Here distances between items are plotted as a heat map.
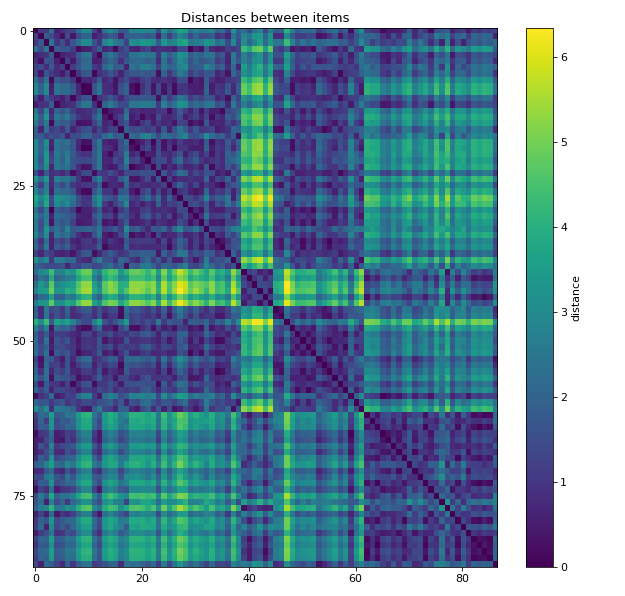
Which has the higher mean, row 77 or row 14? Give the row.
77
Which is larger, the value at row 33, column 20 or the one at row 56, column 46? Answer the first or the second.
the second
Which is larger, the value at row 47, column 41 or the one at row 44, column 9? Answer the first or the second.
the first
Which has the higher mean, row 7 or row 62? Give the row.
62
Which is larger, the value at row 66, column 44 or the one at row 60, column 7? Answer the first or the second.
the first
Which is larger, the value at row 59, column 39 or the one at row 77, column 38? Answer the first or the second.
the second
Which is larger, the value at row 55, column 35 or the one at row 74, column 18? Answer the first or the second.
the second
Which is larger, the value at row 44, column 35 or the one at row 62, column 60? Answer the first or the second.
the first
